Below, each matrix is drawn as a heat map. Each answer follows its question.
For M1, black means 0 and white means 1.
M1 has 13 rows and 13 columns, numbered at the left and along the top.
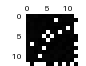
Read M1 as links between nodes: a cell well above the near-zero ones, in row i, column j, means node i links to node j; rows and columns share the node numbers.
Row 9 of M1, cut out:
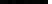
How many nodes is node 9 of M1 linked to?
1
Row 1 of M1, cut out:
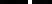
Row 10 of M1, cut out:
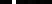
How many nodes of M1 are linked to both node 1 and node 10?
0
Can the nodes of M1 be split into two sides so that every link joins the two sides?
yes
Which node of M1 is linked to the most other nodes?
node 12
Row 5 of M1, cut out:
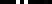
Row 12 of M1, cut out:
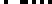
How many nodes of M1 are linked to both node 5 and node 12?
1
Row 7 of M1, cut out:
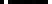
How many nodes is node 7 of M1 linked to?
2
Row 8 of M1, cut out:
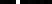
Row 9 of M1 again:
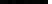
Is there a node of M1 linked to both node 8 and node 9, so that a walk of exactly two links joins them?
no
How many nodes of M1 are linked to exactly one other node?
8
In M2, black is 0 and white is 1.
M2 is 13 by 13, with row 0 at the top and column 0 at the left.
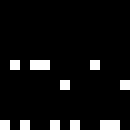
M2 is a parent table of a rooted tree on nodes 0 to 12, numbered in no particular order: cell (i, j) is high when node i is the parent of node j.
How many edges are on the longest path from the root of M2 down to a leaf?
2
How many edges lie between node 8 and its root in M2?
0
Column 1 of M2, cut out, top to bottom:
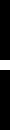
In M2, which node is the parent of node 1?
6
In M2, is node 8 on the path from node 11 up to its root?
yes
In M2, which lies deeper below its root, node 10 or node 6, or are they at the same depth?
node 10
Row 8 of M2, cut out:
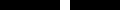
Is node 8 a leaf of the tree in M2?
no
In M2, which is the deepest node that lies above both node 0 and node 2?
12
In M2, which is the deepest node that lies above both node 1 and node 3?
6
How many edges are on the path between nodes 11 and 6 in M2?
3
